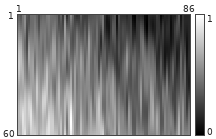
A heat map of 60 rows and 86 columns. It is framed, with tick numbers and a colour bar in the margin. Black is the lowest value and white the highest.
Slope: up to the bottom left. Ninth with the lowest average: top right. Ninth with the highest average: bottom left. Grain: streaks running down.
